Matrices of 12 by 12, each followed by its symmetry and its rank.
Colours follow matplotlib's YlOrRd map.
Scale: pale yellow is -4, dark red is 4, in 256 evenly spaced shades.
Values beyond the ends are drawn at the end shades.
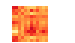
neither, rank two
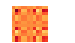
symmetric, rank one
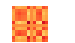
symmetric, rank one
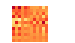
neither, rank two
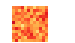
neither, full rank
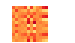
neither, rank two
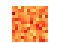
antisymmetric, full rank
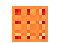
symmetric, rank one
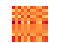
neither, rank one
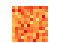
antisymmetric, full rank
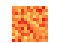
antisymmetric, full rank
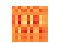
neither, rank one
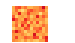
neither, full rank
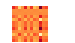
neither, rank one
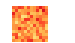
neither, full rank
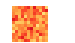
neither, full rank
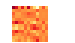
neither, rank two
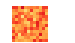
neither, full rank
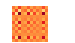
symmetric, rank one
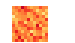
antisymmetric, full rank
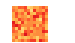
antisymmetric, full rank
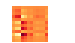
neither, rank one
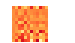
neither, rank two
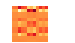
neither, rank one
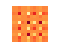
symmetric, rank one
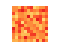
antisymmetric, full rank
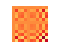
symmetric, rank one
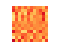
neither, rank two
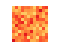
neither, full rank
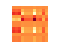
neither, rank one
